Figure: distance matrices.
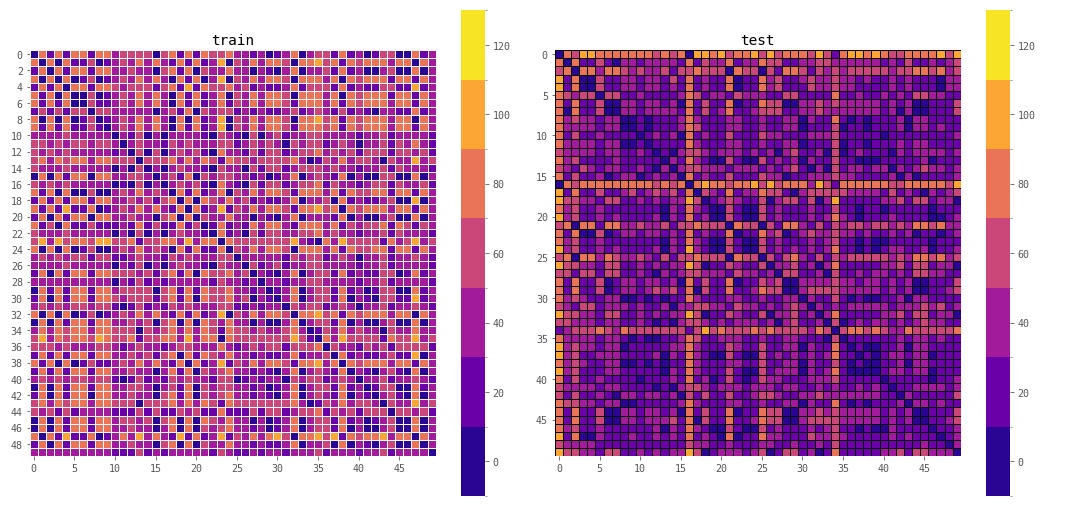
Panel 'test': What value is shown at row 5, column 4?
60
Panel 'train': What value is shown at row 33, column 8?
80
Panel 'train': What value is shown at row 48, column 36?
60
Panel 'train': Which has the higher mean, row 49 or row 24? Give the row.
24
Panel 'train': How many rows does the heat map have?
50
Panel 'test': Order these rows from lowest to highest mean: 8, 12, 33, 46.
46, 8, 12, 33
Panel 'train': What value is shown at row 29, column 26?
40
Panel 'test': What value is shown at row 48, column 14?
20
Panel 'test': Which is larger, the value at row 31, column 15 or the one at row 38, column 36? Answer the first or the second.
the first
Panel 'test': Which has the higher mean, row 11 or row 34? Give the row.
34
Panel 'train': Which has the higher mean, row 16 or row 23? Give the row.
23
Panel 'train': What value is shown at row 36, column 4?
60
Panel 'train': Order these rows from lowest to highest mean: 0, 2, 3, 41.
2, 41, 0, 3
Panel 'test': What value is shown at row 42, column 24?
40
